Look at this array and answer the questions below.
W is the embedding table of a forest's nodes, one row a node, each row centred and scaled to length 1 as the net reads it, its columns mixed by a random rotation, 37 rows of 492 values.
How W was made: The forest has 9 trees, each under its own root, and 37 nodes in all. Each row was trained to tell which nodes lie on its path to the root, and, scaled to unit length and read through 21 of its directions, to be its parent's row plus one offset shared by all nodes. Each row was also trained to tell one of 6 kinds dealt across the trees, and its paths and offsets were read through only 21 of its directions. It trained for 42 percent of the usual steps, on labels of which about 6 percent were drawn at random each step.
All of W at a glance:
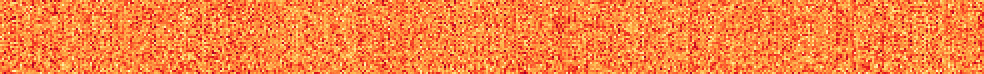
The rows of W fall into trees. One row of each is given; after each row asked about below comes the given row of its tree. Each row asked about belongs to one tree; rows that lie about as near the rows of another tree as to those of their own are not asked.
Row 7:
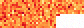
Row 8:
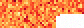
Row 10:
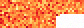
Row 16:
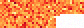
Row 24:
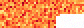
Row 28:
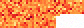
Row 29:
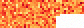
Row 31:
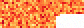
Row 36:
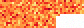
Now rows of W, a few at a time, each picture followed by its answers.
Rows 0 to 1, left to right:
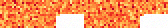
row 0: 16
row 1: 10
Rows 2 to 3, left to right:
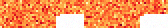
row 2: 31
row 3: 36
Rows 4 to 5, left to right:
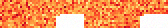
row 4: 7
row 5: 28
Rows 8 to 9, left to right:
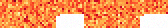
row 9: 8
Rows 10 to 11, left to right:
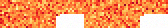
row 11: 8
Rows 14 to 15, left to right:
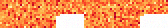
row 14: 28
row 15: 28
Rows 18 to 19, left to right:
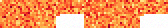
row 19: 29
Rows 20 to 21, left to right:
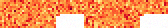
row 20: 16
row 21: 10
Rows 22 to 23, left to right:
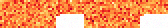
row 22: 16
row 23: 10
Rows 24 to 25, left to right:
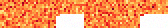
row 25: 7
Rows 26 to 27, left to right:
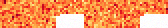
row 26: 31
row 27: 8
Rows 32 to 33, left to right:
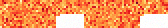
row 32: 31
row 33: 29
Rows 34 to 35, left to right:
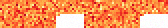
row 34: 7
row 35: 10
